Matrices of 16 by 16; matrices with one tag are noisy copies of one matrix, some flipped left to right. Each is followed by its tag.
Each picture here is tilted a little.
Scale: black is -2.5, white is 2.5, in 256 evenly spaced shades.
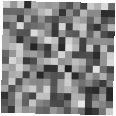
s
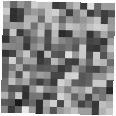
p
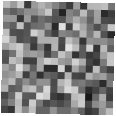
s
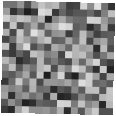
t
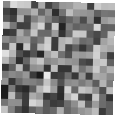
s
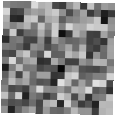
p
